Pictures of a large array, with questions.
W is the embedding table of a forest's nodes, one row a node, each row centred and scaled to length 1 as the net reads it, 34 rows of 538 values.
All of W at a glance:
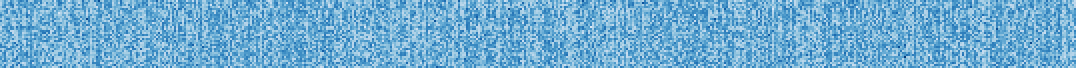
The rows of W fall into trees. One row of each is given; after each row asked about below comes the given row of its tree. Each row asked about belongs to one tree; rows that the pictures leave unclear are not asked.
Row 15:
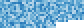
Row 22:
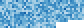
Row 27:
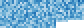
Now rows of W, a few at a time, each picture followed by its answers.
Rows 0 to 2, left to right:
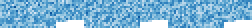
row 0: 27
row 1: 27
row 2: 27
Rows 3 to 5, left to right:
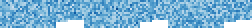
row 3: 27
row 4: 15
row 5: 22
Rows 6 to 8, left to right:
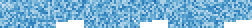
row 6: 22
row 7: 22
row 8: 22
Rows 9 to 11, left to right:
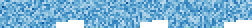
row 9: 15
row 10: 22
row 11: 15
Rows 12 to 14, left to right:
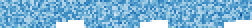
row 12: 15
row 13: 27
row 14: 27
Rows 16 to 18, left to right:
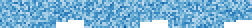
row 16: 15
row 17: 27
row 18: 15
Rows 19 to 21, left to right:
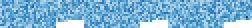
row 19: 27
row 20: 15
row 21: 22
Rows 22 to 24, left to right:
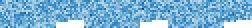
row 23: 22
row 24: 15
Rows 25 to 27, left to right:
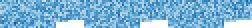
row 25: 22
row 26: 27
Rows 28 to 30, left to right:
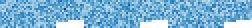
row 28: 22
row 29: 22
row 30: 22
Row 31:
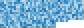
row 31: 15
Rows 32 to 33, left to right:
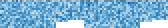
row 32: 22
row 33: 27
